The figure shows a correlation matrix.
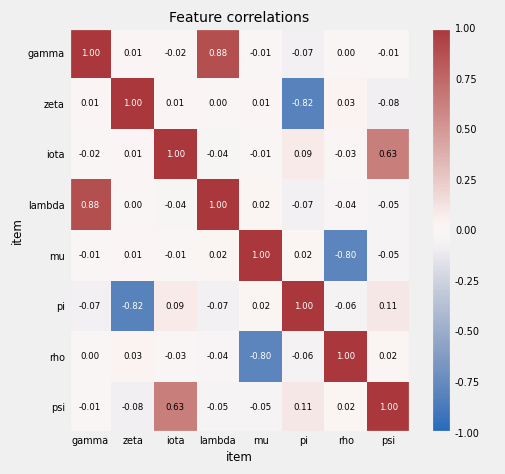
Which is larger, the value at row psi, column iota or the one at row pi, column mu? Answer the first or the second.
the first
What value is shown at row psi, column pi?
0.11
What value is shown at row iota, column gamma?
-0.02
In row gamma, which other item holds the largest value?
lambda
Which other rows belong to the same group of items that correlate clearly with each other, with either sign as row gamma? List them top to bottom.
lambda
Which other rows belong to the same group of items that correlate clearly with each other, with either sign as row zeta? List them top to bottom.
pi
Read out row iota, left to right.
-0.02 0.01 1.00 -0.04 -0.01 0.09 -0.03 0.63
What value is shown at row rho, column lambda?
-0.04
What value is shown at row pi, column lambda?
-0.07
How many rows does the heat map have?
8
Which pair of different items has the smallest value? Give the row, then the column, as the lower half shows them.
pi, zeta
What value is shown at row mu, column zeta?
0.01
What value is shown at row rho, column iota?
-0.03
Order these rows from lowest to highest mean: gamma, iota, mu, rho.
rho, mu, iota, gamma
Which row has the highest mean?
gamma
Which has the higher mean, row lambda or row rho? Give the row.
lambda
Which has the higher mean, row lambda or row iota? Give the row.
lambda
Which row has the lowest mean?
rho
